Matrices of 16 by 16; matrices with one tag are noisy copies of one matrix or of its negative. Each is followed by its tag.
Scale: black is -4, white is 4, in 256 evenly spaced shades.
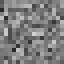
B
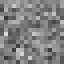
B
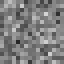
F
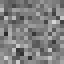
B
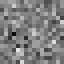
B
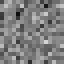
F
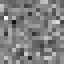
B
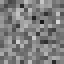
F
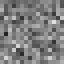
B
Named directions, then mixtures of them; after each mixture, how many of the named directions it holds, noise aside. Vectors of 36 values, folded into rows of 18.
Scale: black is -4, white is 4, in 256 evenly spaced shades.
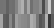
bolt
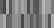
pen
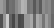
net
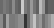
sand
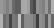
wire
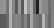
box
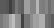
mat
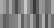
two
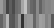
three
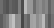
two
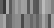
one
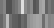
two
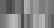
one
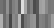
three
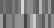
two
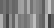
one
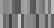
one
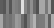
three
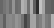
three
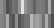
three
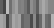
two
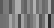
two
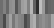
two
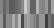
two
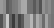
one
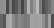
two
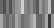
three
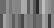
three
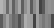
three
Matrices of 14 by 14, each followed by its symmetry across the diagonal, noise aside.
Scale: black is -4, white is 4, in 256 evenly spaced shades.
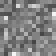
symmetric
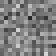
antisymmetric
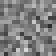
antisymmetric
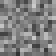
antisymmetric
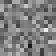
antisymmetric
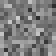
neither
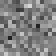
neither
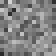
symmetric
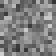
antisymmetric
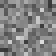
symmetric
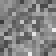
symmetric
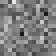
neither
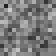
symmetric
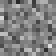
antisymmetric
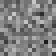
neither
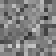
antisymmetric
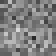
neither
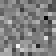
antisymmetric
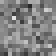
neither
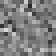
antisymmetric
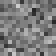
neither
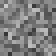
symmetric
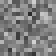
neither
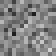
symmetric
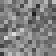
antisymmetric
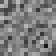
symmetric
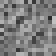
symmetric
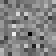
neither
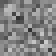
symmetric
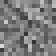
neither
